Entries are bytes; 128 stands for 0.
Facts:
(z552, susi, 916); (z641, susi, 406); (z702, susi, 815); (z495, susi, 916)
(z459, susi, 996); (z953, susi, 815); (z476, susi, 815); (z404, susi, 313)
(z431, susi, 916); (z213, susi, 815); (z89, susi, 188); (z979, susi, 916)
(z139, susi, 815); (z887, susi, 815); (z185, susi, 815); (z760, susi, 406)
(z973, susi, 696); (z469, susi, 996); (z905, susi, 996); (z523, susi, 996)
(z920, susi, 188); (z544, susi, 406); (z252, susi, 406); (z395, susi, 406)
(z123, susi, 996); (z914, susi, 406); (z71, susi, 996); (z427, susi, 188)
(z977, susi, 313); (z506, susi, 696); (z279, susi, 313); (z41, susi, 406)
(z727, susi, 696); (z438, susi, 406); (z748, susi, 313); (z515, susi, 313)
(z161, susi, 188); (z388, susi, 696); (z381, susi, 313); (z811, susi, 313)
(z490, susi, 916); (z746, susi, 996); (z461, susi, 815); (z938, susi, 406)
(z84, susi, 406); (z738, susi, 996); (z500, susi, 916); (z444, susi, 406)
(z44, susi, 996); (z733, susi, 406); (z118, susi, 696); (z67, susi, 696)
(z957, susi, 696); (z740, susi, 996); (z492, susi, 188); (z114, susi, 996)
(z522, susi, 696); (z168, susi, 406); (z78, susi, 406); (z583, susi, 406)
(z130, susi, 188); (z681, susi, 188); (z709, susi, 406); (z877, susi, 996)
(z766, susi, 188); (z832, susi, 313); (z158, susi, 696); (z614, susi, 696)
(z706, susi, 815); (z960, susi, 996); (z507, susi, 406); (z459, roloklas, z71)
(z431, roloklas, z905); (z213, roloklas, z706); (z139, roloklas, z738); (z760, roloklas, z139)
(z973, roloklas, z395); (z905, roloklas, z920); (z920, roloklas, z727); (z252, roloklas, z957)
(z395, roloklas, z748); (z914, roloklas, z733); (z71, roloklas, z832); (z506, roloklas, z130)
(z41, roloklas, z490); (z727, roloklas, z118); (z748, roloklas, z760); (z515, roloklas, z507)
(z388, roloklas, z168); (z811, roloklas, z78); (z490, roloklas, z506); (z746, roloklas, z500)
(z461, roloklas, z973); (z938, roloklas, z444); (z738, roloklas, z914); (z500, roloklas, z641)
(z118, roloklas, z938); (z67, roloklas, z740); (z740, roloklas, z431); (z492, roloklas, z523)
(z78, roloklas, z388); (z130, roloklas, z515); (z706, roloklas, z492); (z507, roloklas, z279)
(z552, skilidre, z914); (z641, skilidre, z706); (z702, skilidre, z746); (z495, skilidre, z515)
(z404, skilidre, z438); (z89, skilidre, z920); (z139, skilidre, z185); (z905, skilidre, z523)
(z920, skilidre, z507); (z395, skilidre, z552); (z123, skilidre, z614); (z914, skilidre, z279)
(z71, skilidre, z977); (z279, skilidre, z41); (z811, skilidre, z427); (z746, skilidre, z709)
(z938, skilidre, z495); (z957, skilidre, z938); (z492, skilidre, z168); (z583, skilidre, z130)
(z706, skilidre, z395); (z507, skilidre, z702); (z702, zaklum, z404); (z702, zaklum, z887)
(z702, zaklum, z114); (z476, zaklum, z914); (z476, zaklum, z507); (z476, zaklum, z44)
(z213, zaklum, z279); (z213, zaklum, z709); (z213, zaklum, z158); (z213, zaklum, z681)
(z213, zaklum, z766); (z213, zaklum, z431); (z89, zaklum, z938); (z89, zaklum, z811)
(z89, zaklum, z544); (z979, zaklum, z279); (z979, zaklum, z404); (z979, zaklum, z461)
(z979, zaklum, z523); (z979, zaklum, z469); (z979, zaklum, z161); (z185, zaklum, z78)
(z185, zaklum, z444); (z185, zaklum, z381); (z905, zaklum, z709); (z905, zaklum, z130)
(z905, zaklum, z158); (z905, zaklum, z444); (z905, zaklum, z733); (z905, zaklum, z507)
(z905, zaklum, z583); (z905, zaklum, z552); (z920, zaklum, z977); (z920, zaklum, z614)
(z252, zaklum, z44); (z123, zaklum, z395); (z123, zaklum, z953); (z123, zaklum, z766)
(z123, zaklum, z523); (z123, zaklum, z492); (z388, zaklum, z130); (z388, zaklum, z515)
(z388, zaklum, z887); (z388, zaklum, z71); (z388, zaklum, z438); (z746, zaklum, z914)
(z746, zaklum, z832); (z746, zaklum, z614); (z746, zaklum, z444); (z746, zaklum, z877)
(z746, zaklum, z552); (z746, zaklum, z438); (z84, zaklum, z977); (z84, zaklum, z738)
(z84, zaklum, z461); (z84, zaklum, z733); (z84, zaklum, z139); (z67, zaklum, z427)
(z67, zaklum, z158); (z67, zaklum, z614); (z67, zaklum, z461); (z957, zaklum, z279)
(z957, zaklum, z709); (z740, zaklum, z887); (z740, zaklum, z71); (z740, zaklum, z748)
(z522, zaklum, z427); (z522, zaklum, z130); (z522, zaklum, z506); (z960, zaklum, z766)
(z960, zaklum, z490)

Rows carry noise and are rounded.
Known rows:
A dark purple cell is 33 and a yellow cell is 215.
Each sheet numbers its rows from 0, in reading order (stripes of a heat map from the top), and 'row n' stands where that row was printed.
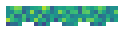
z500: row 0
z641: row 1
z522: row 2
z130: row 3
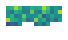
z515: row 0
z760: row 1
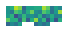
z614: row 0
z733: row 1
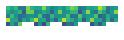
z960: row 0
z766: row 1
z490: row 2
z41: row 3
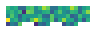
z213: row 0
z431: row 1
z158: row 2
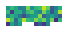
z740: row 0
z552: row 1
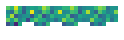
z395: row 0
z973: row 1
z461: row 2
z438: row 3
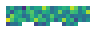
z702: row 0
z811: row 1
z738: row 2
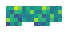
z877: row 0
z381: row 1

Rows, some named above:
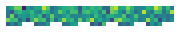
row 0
z507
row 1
z977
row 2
z185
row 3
z957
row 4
z748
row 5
z738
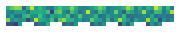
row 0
z938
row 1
z979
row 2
z748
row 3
z130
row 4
z114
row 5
z738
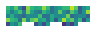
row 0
z905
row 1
z492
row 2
z706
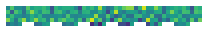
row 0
z388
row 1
z185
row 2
z89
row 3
z279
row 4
z938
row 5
z709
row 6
z84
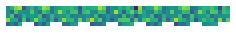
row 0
z444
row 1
z506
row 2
z185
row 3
z139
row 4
z746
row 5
z427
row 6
z500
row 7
z252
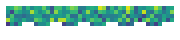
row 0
z71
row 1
z67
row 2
z490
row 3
z44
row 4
z914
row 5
z641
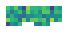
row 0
z905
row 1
z476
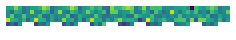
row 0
z404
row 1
z953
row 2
z583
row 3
z123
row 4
z495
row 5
z887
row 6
z920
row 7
z130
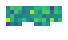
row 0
z887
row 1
z476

